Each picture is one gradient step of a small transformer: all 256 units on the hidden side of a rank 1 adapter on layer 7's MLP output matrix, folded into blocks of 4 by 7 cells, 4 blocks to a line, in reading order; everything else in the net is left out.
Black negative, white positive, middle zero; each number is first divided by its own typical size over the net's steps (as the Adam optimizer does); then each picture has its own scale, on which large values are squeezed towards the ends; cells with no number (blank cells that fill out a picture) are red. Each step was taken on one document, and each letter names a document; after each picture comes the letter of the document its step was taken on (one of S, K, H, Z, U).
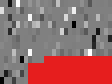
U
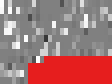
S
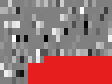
S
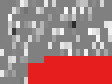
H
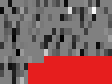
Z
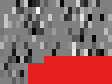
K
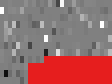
S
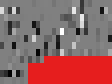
S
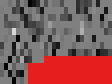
K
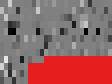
S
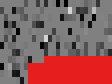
Z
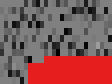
Z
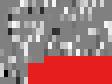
H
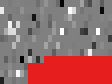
U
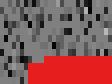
K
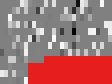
H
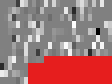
H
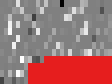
U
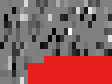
Z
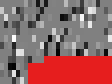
Z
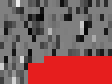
K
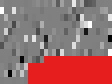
S
